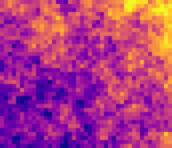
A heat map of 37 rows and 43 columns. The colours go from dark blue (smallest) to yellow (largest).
The top right is the ninth with the highest average. The field is mottled with small blotches. No regular stripes run through it. Neither half mirrors the other. Values rise toward the top right. No row or column stands out.
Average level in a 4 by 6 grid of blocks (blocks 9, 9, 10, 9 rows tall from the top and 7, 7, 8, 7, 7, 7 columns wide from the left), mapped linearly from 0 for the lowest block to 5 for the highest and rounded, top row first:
2 3 2 3 4 5
1 2 2 2 3 4
0 0 0 2 2 2
0 0 0 1 1 2
